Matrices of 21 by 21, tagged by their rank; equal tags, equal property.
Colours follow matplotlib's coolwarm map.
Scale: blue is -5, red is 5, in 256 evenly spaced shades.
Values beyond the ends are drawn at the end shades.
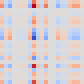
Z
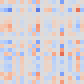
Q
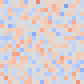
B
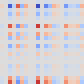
Z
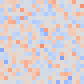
B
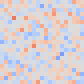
B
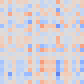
Q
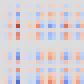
Z
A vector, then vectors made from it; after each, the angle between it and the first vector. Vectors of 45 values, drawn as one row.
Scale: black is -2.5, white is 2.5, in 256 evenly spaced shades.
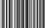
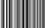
nearly parallel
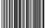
partly aligned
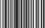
orthogonal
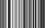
orthogonal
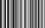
nearly opposite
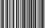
orthogonal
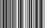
orthogonal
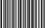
partly opposed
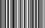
nearly opposite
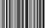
nearly parallel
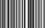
partly opposed
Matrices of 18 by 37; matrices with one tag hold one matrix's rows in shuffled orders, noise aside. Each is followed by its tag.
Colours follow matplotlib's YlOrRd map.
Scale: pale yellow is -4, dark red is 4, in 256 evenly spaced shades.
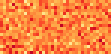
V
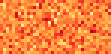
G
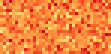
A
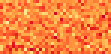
V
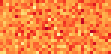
G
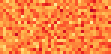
G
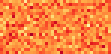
V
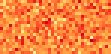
G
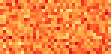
A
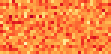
V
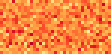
V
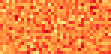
G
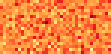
G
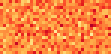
G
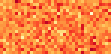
G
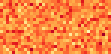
V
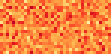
V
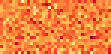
G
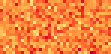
G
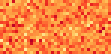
V
